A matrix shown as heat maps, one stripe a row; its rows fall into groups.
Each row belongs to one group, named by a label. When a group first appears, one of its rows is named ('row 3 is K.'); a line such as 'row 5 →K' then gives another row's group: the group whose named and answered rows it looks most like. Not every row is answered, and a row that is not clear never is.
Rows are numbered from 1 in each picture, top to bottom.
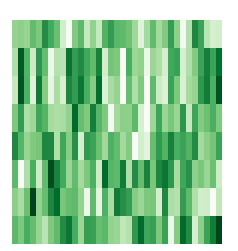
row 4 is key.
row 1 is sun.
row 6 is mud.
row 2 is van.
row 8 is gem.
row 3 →van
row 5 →key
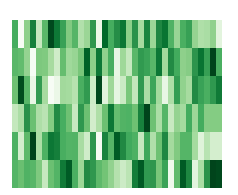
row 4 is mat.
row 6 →gem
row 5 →mud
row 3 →van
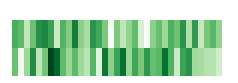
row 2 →mud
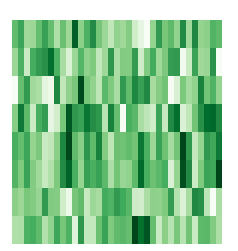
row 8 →mat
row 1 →key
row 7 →sun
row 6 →gem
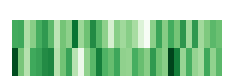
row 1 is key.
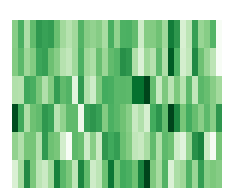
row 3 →mat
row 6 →mat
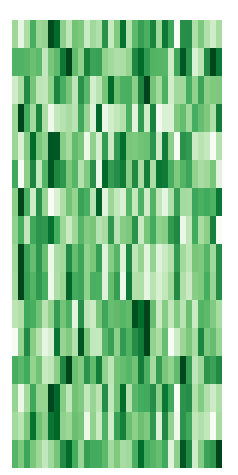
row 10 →van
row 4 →van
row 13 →gem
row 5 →mud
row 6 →mud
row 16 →gem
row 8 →sun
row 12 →mat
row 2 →gem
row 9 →van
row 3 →mat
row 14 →mud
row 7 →van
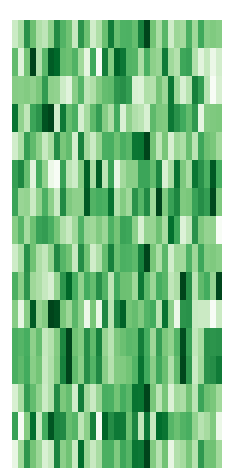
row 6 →van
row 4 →key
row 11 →mud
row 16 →mat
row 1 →mat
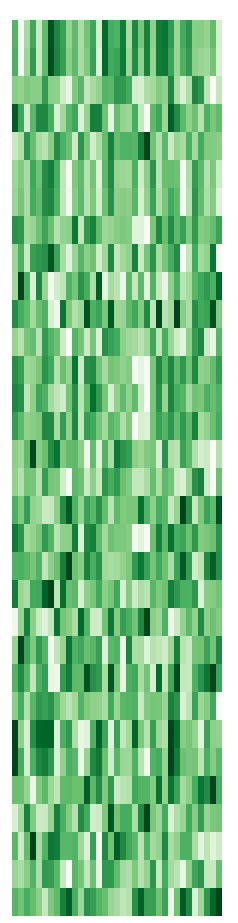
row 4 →key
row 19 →key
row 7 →sun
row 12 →sun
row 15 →key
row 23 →van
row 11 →van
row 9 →sun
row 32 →gem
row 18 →gem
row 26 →key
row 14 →key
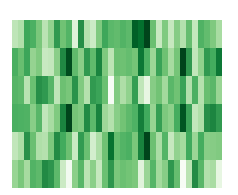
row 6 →sun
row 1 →mat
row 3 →key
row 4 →gem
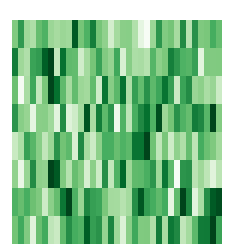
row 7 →gem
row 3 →mud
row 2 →key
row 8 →van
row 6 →mud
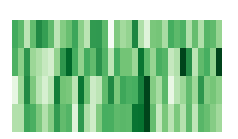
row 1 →key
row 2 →gem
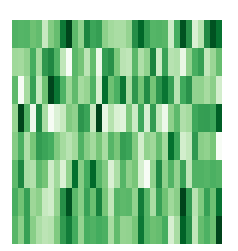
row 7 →gem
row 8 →gem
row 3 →mud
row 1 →gem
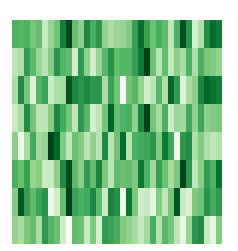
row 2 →mat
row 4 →mat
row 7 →van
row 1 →gem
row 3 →van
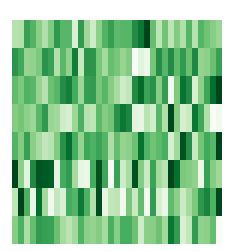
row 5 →gem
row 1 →mat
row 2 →key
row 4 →sun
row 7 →van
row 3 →gem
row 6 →key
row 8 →sun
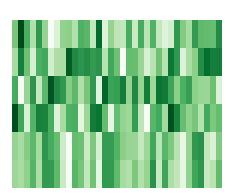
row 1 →van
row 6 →sun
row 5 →sun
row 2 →van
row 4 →key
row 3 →mud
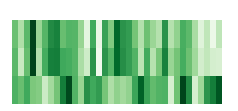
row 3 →gem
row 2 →mud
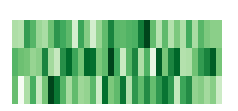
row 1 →mat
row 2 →van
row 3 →mud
